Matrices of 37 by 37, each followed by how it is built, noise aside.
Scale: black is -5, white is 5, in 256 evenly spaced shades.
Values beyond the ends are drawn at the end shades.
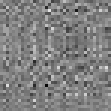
low rank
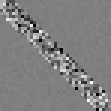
banded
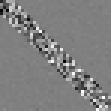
banded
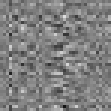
low rank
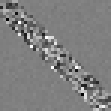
banded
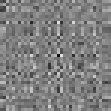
low rank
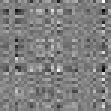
low rank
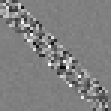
banded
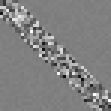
banded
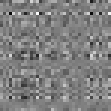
low rank
